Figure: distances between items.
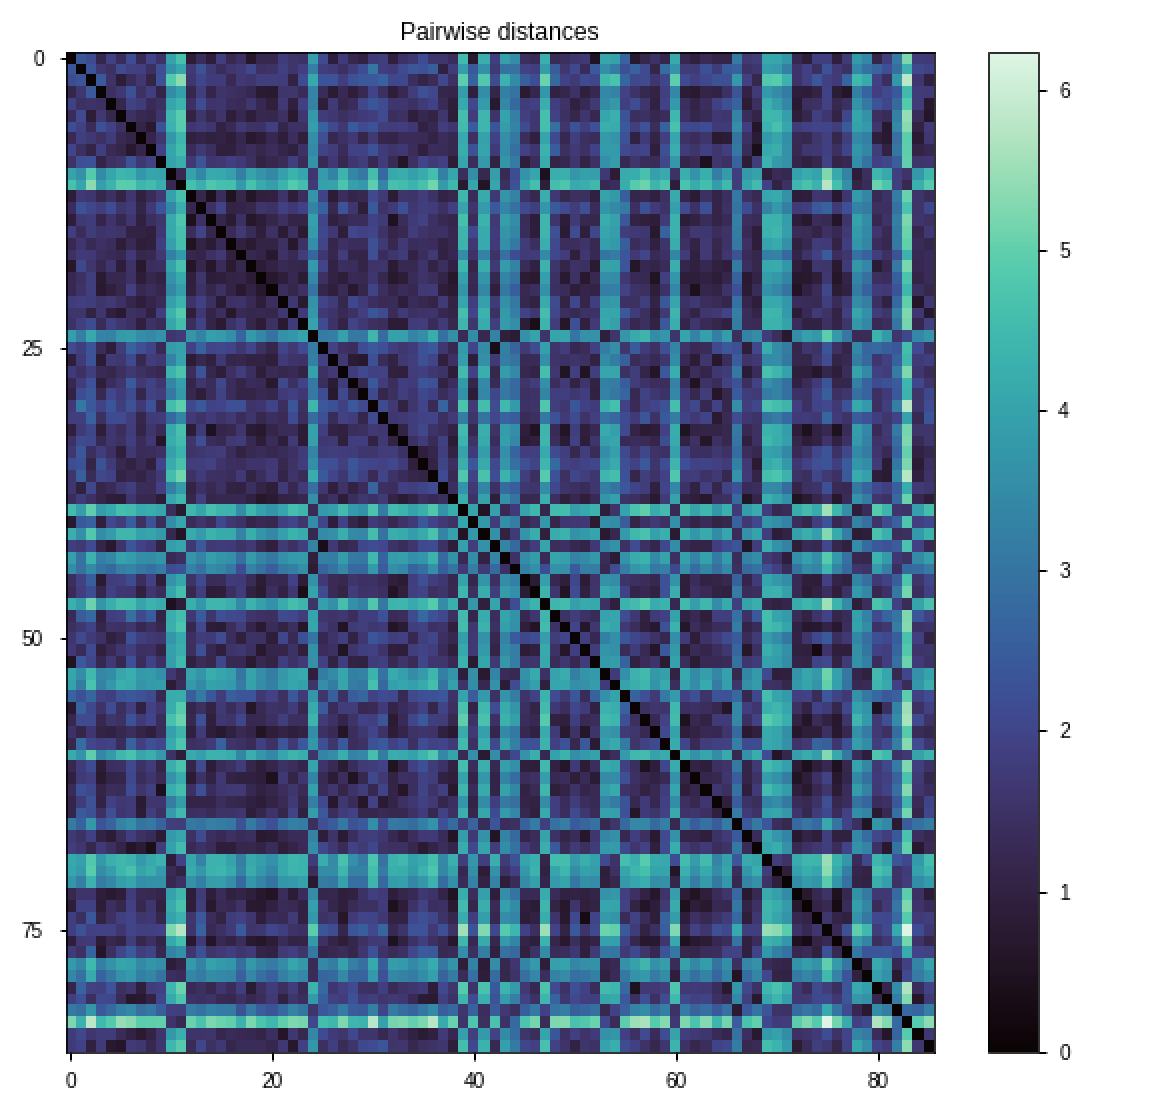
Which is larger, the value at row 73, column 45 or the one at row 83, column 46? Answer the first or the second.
the second
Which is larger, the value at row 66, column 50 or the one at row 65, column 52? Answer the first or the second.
the first
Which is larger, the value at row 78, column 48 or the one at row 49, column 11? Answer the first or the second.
the second
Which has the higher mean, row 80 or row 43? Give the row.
43
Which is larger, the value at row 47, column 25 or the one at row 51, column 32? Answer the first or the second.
the first
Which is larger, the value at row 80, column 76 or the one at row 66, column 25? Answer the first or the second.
the second
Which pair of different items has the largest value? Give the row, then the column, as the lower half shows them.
83, 75
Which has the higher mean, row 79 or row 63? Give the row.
79
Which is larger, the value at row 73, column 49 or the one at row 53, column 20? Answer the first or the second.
the second
